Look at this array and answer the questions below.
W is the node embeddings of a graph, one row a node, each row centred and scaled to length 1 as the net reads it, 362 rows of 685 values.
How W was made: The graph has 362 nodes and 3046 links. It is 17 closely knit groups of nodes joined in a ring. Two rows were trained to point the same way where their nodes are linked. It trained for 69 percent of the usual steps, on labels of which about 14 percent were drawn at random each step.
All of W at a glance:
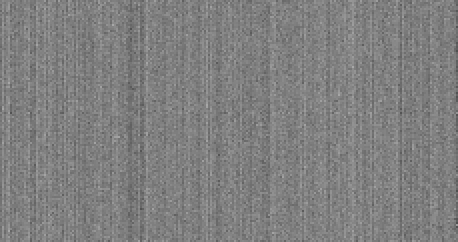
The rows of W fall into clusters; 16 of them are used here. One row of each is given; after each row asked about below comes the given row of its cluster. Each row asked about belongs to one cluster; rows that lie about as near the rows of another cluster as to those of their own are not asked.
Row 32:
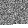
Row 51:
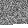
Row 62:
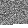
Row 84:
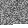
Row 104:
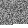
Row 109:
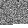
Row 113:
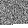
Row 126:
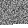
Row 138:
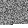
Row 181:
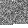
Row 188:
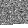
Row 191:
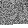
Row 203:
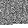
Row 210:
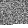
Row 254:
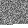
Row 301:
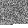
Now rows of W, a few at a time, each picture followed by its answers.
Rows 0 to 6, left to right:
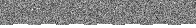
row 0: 188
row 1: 138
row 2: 188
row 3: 301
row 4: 51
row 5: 203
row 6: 84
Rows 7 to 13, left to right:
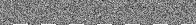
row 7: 113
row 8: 126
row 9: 32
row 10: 51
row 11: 32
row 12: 188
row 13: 32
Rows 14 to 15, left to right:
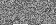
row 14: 191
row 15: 210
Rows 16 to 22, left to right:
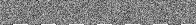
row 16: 62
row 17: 62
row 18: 104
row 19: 301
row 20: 203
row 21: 210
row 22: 109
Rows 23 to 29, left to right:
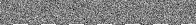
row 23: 254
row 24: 51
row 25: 84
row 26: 104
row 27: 62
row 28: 203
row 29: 181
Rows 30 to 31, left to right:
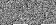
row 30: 191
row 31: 62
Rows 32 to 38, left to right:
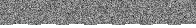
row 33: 191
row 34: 203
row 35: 51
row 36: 62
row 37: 210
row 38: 191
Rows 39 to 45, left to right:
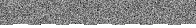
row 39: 188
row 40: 191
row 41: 301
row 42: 188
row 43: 138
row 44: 113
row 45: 104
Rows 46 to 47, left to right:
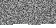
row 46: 126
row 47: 203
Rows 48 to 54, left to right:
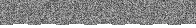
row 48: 188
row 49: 191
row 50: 191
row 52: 254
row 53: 188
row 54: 191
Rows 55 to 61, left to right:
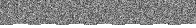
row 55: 109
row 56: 254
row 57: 62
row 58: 188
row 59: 62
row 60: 109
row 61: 188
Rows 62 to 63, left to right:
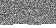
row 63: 181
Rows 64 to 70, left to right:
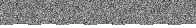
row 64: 84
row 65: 109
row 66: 126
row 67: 84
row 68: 126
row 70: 84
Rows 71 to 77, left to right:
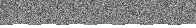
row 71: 109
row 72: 51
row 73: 109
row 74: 126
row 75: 301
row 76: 84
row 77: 188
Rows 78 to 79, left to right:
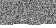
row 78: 191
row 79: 254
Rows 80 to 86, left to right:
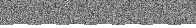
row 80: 104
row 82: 138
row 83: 188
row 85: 210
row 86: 191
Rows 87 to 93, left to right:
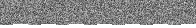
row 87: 203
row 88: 138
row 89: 210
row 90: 84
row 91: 181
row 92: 62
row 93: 301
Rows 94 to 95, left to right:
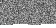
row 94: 126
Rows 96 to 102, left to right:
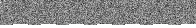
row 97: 84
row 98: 210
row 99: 84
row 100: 104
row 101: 84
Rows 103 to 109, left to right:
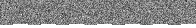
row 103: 203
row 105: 188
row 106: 181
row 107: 109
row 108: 210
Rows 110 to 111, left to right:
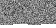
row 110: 181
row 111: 84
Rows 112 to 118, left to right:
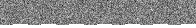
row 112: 203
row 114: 191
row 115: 301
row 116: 32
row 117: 181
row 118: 254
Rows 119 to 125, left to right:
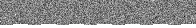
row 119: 254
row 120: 84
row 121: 191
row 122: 203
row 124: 191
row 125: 62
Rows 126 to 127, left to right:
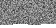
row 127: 203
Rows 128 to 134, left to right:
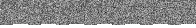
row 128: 109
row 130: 138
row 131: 109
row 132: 126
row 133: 188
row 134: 210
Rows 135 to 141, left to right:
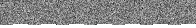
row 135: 210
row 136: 254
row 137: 126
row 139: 301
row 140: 84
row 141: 126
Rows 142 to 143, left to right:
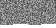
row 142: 203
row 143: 301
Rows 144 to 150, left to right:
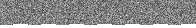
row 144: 113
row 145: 62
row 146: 138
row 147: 51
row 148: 62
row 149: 32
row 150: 181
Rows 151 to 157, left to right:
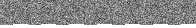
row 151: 181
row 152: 210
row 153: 113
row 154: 203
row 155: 84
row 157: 32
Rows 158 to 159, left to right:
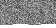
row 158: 113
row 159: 210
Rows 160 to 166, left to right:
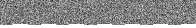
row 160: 203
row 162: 210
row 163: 138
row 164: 210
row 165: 113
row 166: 32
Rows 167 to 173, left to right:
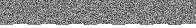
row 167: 181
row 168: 254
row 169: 254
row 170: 254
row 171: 301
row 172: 51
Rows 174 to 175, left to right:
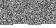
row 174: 104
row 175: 32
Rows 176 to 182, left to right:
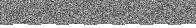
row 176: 203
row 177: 181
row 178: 301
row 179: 126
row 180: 51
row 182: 126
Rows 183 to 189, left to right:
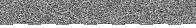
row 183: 203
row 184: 104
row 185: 32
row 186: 138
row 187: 126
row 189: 181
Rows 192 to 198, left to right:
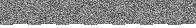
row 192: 62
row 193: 138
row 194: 104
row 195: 113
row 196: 51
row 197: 84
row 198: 32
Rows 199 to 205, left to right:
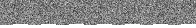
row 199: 32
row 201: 188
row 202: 113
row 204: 84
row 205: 32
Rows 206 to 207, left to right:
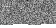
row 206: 84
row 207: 32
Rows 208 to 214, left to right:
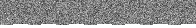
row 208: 62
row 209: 138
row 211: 84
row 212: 301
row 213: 138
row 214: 62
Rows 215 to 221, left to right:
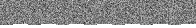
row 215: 62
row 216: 109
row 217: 254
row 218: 126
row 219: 301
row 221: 203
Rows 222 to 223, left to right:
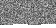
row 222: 301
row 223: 62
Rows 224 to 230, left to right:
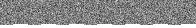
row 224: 126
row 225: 104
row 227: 254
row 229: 254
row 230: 84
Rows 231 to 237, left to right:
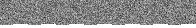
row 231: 254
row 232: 138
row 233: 113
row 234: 188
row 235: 301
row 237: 113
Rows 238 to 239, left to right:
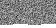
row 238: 32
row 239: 301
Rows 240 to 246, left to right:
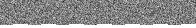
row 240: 254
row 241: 126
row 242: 191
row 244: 254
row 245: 181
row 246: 51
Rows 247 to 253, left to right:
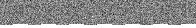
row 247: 203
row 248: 104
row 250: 62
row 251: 181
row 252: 210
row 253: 109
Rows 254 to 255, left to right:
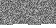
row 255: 181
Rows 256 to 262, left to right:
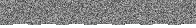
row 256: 181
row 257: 138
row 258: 32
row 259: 138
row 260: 126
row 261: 254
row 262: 32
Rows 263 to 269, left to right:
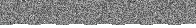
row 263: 32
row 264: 203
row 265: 254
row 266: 191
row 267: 84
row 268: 51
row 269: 109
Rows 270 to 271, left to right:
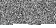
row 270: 203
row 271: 138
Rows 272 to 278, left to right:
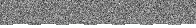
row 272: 254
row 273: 138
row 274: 181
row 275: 138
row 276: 138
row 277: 84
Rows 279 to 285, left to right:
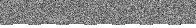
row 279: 191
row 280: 32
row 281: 138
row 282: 51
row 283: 126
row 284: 126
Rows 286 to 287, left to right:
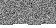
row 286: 62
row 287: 301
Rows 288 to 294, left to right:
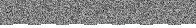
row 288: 113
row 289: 113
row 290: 51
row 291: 181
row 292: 191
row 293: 62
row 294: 181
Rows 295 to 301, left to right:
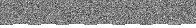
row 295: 301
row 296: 301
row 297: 188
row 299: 62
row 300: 210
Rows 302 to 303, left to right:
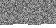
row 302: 32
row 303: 32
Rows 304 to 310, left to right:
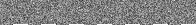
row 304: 113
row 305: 191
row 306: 84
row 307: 254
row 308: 51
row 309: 188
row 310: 126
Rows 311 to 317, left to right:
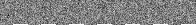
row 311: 301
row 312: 51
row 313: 32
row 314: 191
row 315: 210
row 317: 191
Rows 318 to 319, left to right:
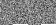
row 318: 254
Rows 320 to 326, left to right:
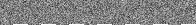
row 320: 126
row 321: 109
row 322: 109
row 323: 138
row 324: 104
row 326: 126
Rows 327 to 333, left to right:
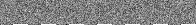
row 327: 84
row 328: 109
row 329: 51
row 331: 126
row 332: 113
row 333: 104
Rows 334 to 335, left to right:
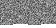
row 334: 301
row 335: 109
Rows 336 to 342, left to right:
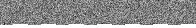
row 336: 203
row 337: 32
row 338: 254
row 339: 138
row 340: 191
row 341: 62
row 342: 191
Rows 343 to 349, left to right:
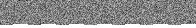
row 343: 188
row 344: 109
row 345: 62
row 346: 254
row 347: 62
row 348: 104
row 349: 254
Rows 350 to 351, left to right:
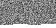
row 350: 191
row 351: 203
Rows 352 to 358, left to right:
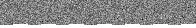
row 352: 109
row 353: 210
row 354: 32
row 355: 62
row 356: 104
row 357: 104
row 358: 301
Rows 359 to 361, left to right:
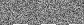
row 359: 32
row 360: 254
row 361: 301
